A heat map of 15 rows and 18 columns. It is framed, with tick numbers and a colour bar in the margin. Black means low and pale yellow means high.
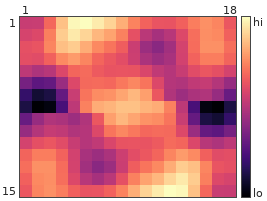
Slope: none. Symmetry: a half turn. Stripes: none.
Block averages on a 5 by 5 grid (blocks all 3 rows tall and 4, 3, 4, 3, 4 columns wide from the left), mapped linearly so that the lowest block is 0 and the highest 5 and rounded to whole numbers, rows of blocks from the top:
35324 / 23323 / 03430 / 32332 / 42353
